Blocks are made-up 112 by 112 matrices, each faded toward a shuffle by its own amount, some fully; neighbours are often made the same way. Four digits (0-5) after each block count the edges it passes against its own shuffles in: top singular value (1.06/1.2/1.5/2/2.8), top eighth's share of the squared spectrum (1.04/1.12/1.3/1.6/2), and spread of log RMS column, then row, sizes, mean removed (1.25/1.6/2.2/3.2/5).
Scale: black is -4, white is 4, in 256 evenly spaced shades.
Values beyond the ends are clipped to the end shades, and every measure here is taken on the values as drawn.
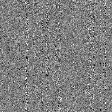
1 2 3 0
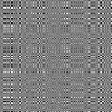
5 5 5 5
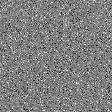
3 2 0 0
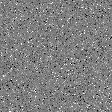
0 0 0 0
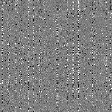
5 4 3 2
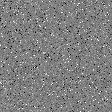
1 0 0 0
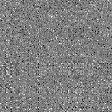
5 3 2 2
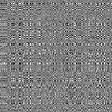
5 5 4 4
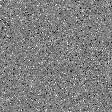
1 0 0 0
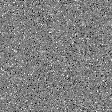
2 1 0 0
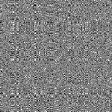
5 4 3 3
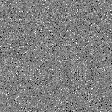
3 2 1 0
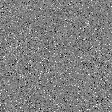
3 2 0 0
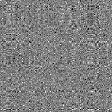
5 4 2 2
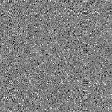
4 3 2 2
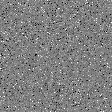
1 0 0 0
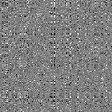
5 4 3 2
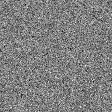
0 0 0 0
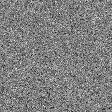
0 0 0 0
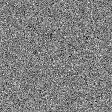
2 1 0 0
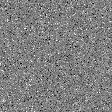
2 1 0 0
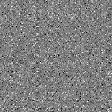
4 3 2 2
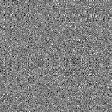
4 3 2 2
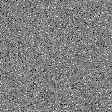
3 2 0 0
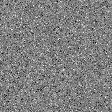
2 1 0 0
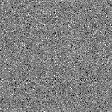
4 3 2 1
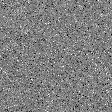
0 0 0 0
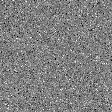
1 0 0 0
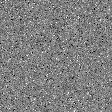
1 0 0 0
